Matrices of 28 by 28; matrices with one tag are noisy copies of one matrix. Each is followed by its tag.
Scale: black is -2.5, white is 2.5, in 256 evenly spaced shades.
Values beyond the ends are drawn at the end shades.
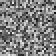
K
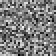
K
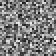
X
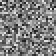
X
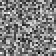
X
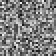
X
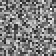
X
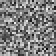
K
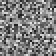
X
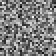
X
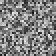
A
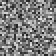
X
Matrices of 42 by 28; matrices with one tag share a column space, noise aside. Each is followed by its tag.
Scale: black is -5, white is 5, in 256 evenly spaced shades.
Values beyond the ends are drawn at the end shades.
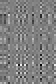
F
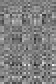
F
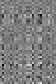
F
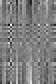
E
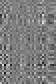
F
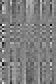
E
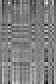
E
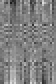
E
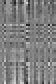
E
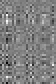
F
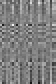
E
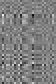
F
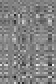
F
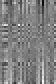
E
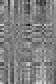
E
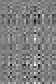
F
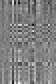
E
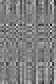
E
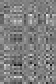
F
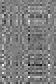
F
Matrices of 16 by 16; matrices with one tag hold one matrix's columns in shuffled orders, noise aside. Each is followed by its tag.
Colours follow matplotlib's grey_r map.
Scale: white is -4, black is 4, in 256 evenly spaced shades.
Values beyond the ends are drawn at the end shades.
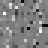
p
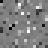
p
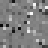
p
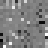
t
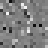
p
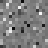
p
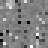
t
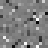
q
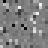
p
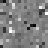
p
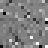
q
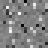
p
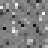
p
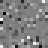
q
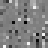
t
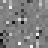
t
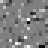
q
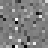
q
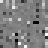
t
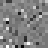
q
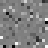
q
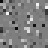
p
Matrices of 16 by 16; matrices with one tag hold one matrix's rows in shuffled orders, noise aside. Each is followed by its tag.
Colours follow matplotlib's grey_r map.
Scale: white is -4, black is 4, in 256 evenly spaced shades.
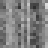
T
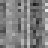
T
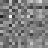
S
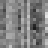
T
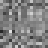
S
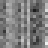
T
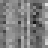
T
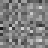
S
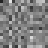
S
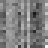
T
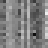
T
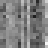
T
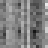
T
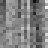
T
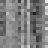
T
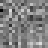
S
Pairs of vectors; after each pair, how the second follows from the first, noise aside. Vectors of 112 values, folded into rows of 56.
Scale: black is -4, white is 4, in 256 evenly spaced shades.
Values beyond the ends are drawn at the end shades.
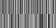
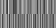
reversed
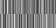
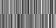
reversed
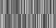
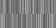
shrunk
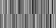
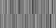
shrunk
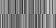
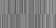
shrunk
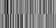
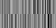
reversed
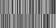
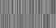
shrunk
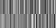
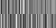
reversed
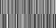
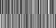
reversed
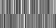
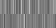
shrunk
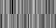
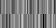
reversed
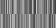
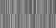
shrunk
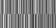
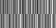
reversed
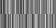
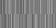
shrunk
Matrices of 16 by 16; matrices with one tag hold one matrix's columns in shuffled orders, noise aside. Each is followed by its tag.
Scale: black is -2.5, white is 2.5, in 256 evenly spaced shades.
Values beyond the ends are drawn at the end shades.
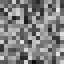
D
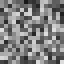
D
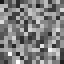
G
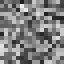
G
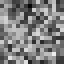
D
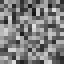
D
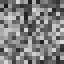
D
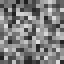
D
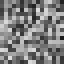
D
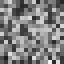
D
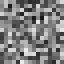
G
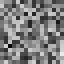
G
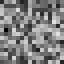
D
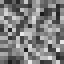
D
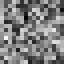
D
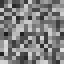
G
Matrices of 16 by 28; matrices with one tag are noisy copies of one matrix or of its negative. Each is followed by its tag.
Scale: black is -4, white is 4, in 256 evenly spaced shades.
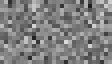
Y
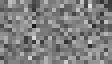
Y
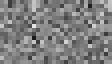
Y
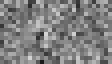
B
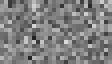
Y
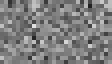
Y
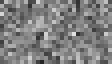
B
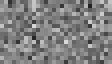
Y
